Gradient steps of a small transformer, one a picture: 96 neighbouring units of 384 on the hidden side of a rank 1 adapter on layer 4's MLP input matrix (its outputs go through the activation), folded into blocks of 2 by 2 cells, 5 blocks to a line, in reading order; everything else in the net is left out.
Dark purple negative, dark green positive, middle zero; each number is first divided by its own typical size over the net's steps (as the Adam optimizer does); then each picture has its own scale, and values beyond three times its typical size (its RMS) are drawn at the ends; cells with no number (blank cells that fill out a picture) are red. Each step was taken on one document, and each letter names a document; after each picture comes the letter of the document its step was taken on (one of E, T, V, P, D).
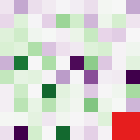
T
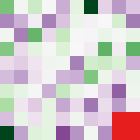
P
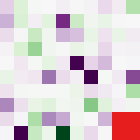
T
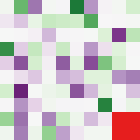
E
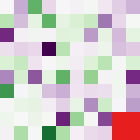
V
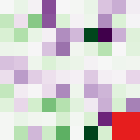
V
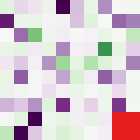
P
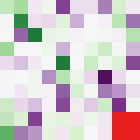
P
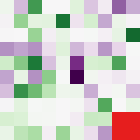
E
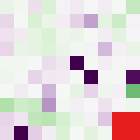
T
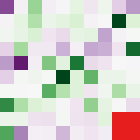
T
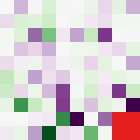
V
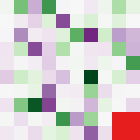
V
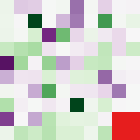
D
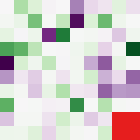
D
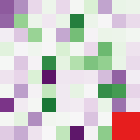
P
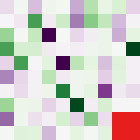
D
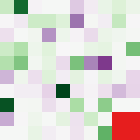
D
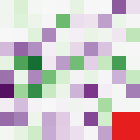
E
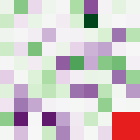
E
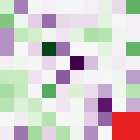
T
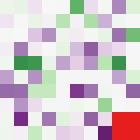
E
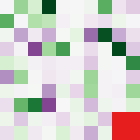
V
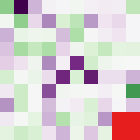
T
